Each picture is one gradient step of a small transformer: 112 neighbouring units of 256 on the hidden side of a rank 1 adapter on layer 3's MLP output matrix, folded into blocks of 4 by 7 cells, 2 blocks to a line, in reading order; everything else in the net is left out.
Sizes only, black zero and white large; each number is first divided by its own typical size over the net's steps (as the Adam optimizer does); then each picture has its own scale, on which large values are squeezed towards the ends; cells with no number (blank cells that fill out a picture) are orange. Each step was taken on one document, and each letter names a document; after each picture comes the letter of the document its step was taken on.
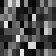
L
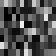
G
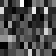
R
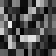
R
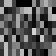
G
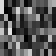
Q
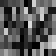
Q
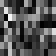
L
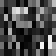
Q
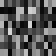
Q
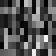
L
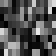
Q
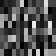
R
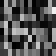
L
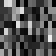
G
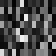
R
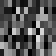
G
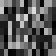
R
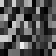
L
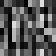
G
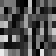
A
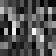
A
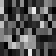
R
